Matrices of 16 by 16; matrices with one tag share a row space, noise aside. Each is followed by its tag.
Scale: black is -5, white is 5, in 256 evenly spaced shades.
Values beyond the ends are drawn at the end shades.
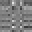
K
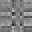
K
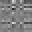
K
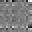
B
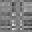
K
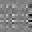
B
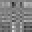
K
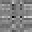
K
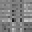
K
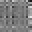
B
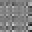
B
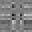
K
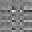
K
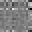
B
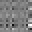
B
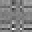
K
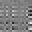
B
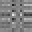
K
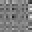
B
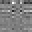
K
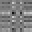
K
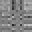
K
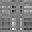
K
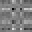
K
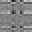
K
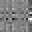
B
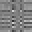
K
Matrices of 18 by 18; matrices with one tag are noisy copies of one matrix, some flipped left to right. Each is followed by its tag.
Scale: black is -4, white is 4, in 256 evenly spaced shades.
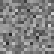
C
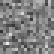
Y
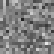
Y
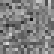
Y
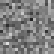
Y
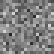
C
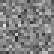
C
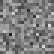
C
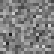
C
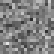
Y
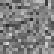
Y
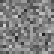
C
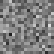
C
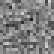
Y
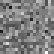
Y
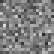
C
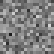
C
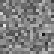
C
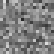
Y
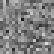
Y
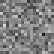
C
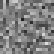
Y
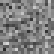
Y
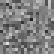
Y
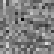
Y
